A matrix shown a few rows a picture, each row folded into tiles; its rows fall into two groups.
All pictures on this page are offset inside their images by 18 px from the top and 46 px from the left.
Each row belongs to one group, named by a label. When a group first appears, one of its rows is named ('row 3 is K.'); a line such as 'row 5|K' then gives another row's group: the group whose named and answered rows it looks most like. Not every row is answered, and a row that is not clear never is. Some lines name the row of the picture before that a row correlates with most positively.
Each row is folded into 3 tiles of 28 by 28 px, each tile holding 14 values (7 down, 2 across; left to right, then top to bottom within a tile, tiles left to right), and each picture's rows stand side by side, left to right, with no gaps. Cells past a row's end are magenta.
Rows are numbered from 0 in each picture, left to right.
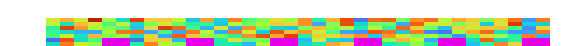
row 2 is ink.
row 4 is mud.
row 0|mud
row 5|mud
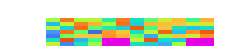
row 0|ink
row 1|ink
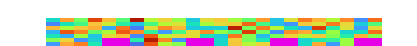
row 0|ink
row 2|mud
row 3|mud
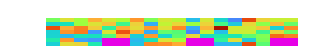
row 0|ink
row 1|mud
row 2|ink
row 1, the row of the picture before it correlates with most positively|3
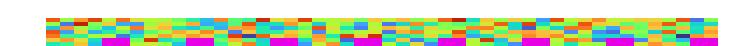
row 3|mud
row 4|ink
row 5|ink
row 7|mud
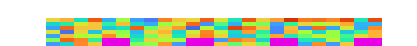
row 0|mud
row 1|ink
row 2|mud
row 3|mud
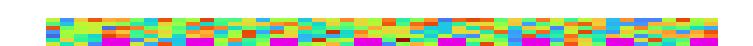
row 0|ink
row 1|ink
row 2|ink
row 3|ink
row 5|mud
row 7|ink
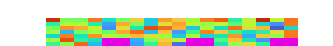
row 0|mud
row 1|mud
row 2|mud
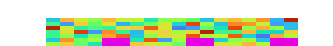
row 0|ink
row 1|ink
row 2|mud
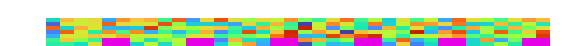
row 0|ink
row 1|mud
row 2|ink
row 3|ink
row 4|ink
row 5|ink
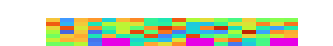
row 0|mud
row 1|mud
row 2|ink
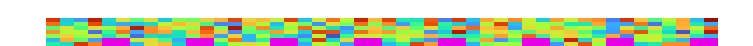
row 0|mud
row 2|mud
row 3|ink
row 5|ink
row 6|mud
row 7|mud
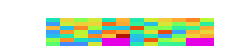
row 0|ink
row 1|ink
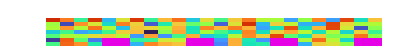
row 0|mud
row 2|ink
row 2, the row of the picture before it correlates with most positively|1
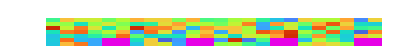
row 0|ink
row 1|ink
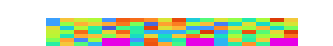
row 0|ink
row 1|mud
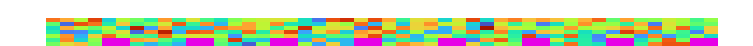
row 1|ink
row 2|ink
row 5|mud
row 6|mud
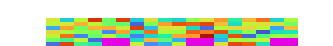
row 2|mud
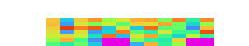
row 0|mud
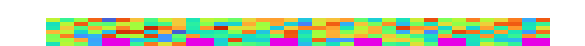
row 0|mud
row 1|mud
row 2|ink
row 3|ink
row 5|mud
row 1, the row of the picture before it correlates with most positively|0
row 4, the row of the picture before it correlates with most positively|0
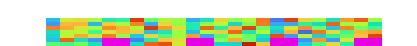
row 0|ink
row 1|mud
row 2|mud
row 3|ink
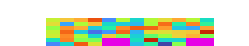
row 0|mud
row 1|ink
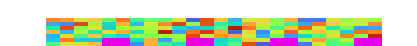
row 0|mud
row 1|ink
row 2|mud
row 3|ink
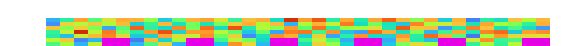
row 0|ink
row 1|ink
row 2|mud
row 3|mud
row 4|mud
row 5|ink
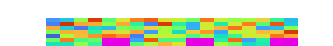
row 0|ink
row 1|mud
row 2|ink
